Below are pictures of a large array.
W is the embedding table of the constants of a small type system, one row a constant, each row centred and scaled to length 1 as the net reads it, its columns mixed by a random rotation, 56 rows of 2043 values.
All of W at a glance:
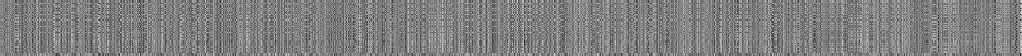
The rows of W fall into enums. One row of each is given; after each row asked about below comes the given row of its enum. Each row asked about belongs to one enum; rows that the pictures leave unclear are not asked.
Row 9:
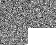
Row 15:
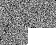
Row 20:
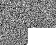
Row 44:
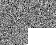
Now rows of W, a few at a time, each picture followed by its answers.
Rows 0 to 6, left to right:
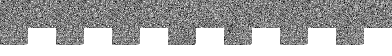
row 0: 9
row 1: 9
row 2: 9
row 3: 20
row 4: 15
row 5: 9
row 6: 44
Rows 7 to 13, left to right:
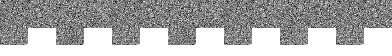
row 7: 9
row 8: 20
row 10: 20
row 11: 9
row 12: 44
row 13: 9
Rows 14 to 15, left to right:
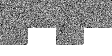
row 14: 20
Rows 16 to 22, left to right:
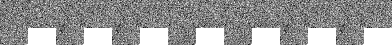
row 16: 9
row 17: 15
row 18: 15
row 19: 20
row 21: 15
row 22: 15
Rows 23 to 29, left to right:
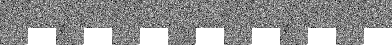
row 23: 9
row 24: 15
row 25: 9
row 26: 20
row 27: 9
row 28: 15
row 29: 9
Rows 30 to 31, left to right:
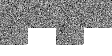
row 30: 44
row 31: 15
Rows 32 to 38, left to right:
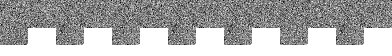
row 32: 20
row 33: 15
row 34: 44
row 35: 15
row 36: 15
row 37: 9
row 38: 15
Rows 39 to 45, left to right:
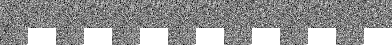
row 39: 15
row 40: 44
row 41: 44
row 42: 44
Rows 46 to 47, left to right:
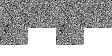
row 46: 15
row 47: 15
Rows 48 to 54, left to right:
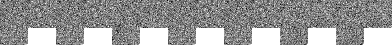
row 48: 9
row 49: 9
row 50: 15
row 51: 9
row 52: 9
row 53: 20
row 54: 20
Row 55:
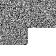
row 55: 20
